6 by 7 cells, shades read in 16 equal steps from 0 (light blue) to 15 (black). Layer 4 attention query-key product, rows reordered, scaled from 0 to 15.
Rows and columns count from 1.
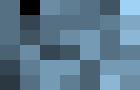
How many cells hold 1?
0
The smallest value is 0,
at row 1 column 7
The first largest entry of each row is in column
2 2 2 3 1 1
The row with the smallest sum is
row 5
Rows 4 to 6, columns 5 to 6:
4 7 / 8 4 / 8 2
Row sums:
49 47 41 49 40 43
